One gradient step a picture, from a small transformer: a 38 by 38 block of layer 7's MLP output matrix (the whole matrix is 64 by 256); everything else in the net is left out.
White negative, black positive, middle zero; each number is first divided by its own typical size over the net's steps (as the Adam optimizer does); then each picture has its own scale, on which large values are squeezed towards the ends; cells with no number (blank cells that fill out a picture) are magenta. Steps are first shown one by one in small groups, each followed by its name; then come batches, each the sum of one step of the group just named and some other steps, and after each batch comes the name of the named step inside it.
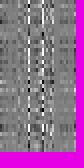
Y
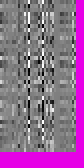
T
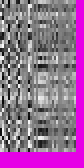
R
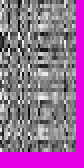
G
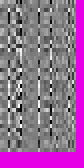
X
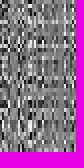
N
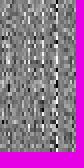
Y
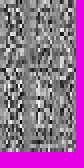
X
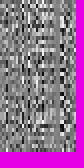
T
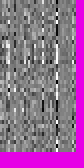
T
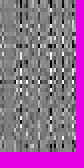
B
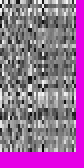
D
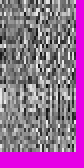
D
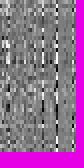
D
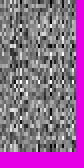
B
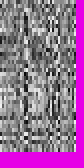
D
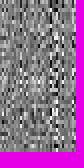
B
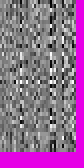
B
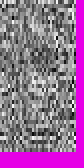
D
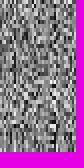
D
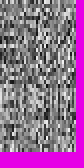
D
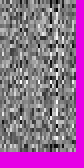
B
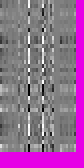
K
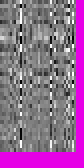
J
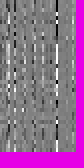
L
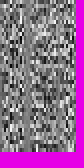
J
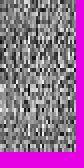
K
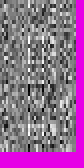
K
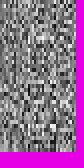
K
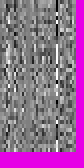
L
